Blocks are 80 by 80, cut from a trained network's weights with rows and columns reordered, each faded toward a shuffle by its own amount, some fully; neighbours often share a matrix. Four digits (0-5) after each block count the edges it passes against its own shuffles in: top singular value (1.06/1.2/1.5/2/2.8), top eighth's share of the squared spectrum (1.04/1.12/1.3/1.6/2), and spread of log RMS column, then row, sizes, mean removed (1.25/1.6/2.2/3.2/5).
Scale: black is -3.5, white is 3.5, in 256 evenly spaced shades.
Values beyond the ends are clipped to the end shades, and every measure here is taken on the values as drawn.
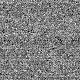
2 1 0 0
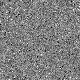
0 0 0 0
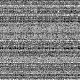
5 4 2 3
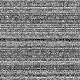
5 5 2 3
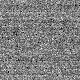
2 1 0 0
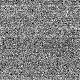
2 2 0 0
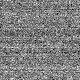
3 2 0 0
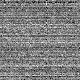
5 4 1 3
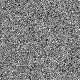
0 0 0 0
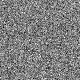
1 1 0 0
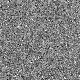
0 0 0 0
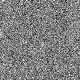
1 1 0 0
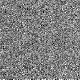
3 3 1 2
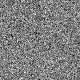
0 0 0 0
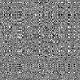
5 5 3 3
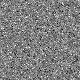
2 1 0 0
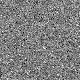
0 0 0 0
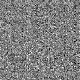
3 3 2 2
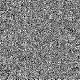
2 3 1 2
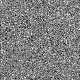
1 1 0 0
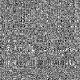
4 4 1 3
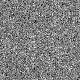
2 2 0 0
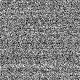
2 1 0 0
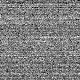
4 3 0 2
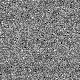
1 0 0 0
